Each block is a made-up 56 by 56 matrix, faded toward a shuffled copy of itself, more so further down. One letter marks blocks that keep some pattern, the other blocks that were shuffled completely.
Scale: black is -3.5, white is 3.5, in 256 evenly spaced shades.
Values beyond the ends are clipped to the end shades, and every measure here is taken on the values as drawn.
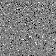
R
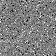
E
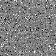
R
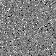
E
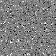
R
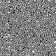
R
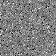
R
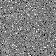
E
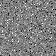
E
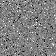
E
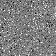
E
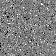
E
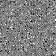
R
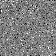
R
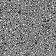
E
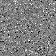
R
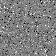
E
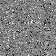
R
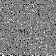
R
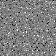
R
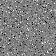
E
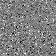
E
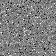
E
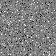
E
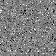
R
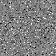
R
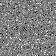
E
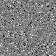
R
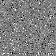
R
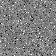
E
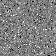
E
